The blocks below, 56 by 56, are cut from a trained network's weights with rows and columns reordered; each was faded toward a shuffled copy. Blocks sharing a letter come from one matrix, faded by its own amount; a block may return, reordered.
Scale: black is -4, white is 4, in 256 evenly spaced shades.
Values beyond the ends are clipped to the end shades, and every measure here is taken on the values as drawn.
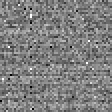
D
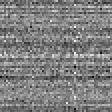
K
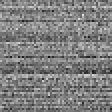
K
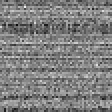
K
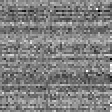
K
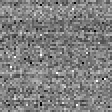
D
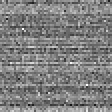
K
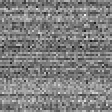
K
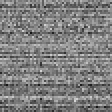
K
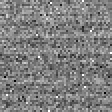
D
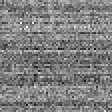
K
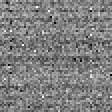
D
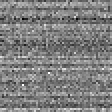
K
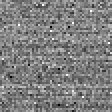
D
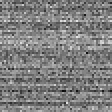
K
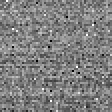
D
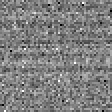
D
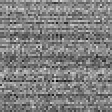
K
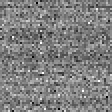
D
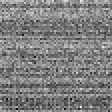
K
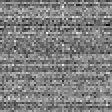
K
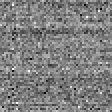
D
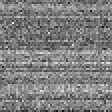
K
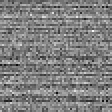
K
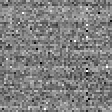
D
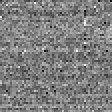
D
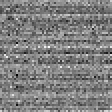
K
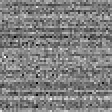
K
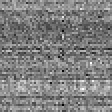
K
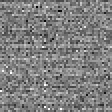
D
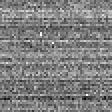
K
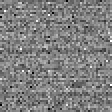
D
